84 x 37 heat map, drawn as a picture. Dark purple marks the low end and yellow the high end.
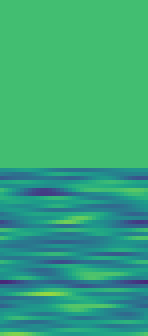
The table splits into 2 rows of 1 panel. Panel 1,1: high, flat. Panel 2,1: middling, streaked across, strong in contrast.
